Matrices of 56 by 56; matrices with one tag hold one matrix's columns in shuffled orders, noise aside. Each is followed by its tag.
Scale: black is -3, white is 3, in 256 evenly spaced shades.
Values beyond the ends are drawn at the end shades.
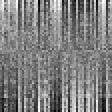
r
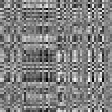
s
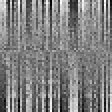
r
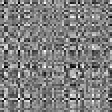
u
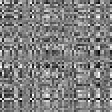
u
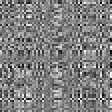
u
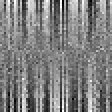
r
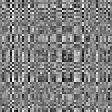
s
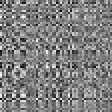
u
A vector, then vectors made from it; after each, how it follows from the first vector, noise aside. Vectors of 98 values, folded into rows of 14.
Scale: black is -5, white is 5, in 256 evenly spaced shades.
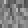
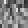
scaled up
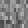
reversed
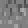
partly zeroed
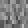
reversed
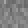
shrunk
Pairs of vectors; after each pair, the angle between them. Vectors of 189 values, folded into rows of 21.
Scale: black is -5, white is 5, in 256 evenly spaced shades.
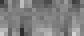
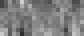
nearly parallel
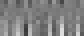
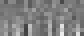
nearly parallel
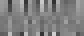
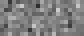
partly aligned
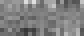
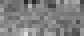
nearly opposite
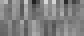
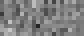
partly opposed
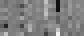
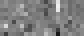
nearly opposite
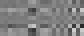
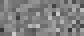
partly aligned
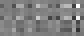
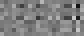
nearly opposite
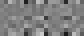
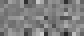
nearly parallel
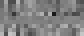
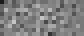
orthogonal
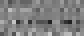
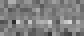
nearly opposite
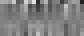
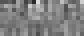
nearly opposite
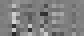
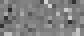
orthogonal
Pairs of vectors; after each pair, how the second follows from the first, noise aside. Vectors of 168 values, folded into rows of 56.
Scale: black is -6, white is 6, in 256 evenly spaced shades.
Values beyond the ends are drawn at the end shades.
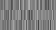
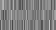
wrapped around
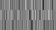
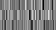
scaled up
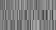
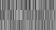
wrapped around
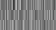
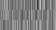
wrapped around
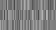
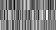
scaled up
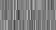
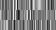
scaled up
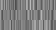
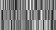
scaled up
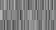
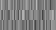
wrapped around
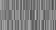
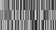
scaled up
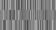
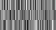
scaled up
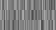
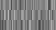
wrapped around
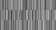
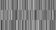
wrapped around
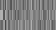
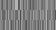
wrapped around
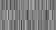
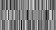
scaled up
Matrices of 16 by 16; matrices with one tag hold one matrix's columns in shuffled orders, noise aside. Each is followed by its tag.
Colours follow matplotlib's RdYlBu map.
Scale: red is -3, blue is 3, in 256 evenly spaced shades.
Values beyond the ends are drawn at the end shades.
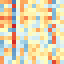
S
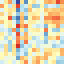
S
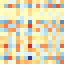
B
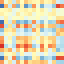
B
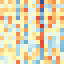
S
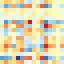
B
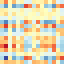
B
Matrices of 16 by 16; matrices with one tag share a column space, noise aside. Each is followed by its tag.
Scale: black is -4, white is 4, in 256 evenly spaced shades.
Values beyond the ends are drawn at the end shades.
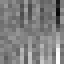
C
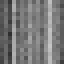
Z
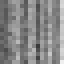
Z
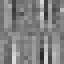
C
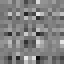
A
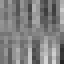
C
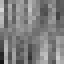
C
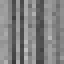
Z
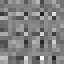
A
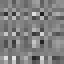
A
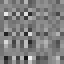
A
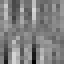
C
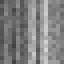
Z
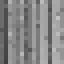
Z
